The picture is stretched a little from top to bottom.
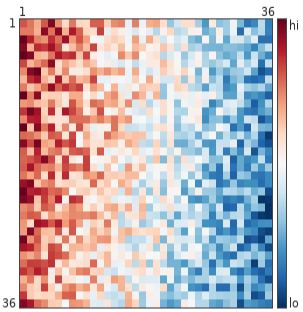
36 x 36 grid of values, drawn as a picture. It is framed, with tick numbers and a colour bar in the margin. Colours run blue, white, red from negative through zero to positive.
Slope: up to the left. Grain: fine. Odd rows or columns: none.
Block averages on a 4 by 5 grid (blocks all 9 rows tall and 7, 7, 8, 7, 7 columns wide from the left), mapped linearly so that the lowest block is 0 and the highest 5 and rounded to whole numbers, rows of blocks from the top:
5 4 3 2 1 | 5 4 3 1 0 | 5 4 3 1 0 | 4 3 2 1 0
